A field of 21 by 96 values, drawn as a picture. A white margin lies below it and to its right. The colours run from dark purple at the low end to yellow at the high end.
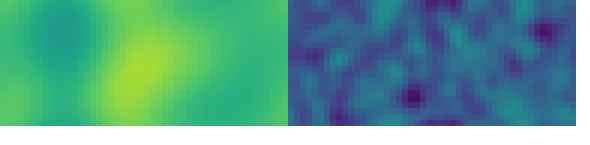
The table splits into one row of 2 panels. Panel 1,1: high, smooth. Panel 1,2: low, blotchy.
